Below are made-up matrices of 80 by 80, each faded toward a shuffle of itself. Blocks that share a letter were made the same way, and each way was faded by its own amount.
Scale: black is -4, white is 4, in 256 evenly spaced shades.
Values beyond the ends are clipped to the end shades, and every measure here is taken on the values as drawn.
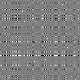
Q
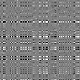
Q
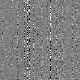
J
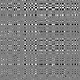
Q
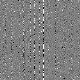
J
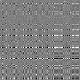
Q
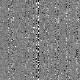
J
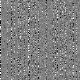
J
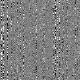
J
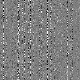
J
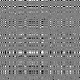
Q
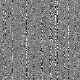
J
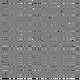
Q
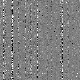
J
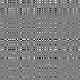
Q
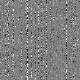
J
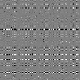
Q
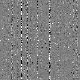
J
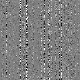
J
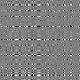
Q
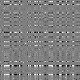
Q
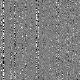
J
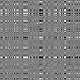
Q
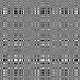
Q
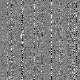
J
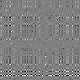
Q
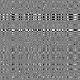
Q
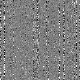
J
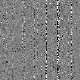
J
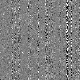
J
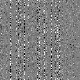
J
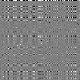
Q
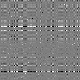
Q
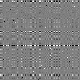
Q
